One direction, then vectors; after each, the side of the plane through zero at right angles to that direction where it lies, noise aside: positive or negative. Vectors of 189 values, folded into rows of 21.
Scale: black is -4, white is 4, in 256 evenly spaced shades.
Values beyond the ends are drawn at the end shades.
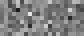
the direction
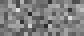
negative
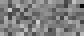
positive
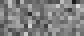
negative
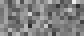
positive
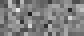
negative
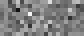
positive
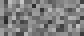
negative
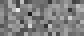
negative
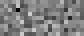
positive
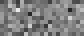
negative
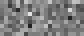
positive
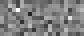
negative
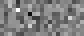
negative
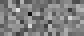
negative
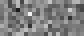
positive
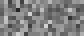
positive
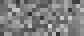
negative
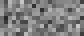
negative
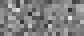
negative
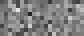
negative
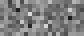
positive
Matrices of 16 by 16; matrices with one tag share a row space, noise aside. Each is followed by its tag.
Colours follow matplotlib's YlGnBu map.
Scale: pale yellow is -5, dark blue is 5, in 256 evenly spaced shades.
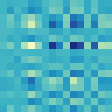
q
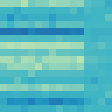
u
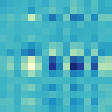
q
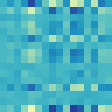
q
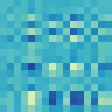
q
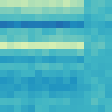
u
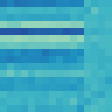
u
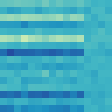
u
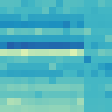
u
